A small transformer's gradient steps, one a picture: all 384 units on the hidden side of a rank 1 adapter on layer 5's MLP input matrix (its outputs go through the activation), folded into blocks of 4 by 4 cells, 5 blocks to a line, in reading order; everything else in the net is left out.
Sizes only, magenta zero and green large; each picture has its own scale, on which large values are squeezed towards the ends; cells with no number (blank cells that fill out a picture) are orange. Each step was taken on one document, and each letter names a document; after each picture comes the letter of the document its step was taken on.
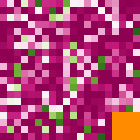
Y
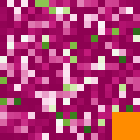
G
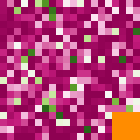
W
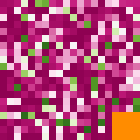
G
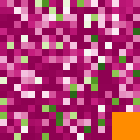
G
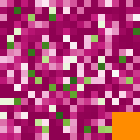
W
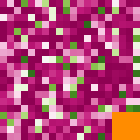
Y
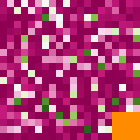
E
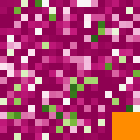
G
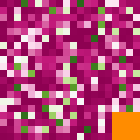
Y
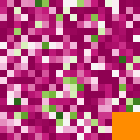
Y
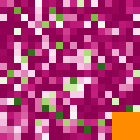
W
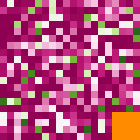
E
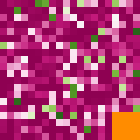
Y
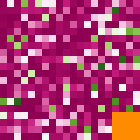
E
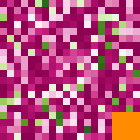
W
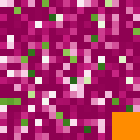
W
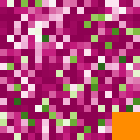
E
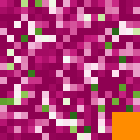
E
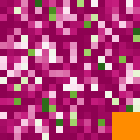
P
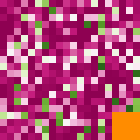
P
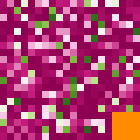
G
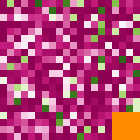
Y
